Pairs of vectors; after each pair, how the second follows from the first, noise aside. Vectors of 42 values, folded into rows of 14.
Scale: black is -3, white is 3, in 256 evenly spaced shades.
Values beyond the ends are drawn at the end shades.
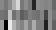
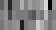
reversed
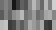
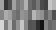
reversed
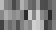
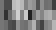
reversed
